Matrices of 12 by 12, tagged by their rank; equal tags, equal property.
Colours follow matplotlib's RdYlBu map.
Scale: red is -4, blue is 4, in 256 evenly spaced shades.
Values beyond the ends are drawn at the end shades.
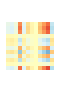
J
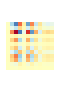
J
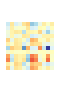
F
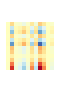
J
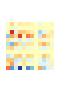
F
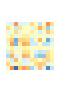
F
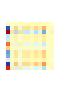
J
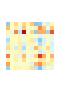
F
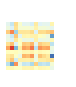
F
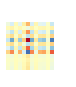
J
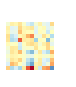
F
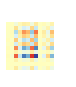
J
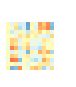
F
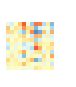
F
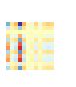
J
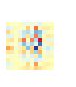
F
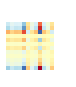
J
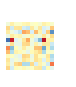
F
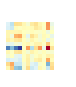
F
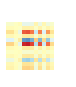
J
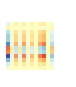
J
